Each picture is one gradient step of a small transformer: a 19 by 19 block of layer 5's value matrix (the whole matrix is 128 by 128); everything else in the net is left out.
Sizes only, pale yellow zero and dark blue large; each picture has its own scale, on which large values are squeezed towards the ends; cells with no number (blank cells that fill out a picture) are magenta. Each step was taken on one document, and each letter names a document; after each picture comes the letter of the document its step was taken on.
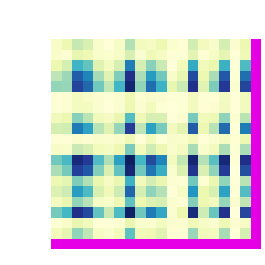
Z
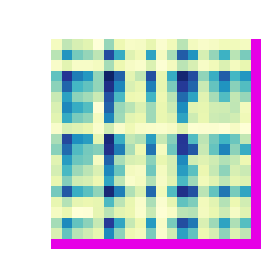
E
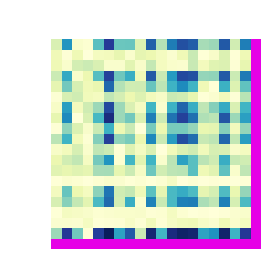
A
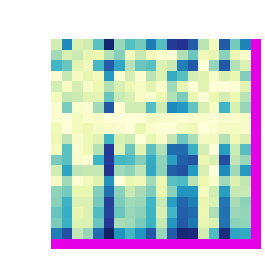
A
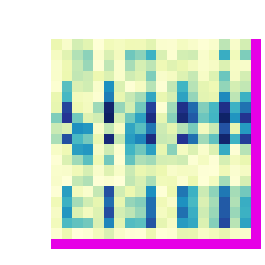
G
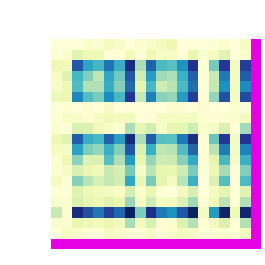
Z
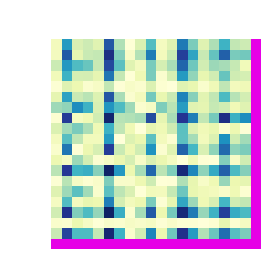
G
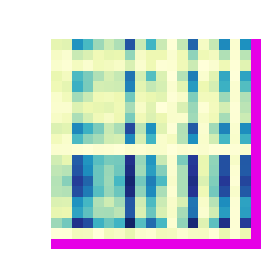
Z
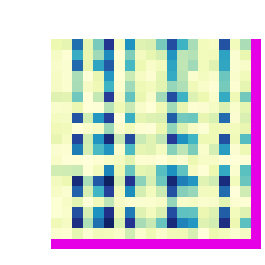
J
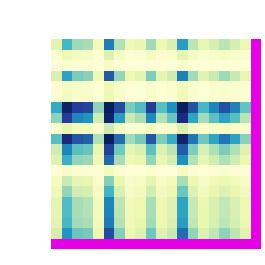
E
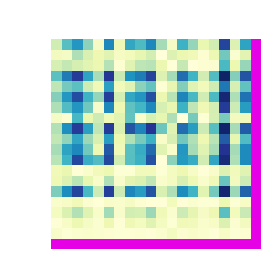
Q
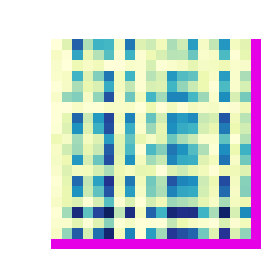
J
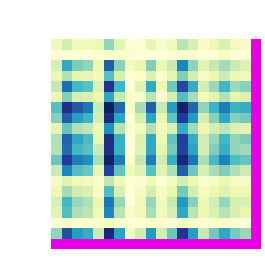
G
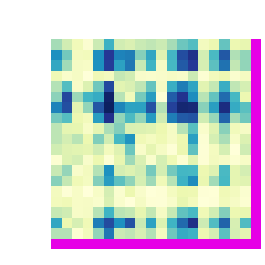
A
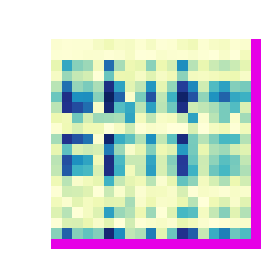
E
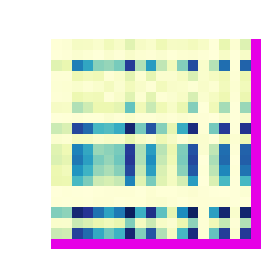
Z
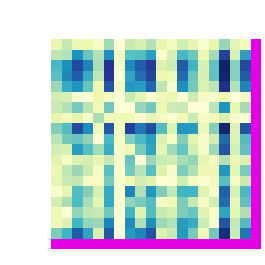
Q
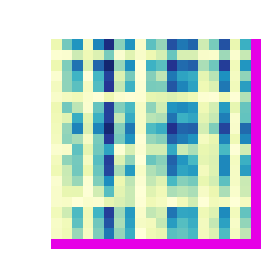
J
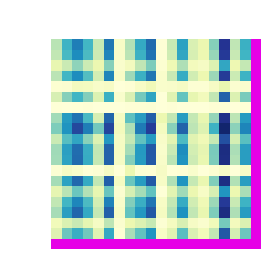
Q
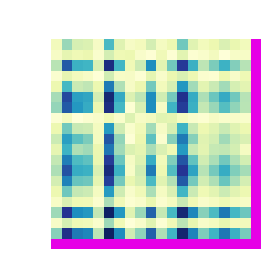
E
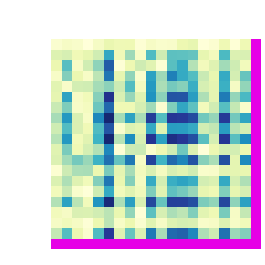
A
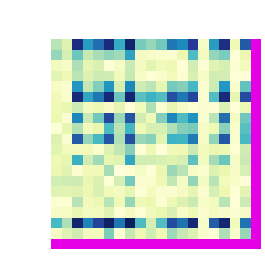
J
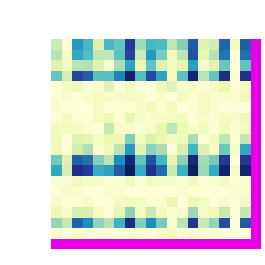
Z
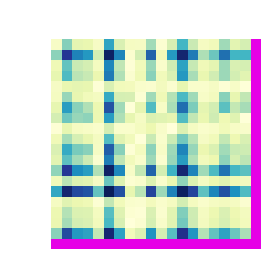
G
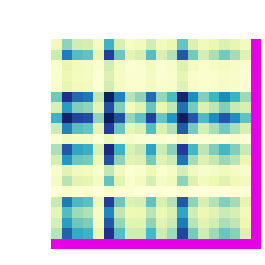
E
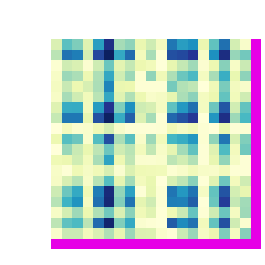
J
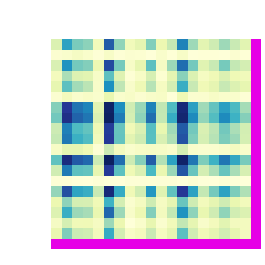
G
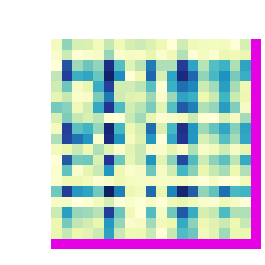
G
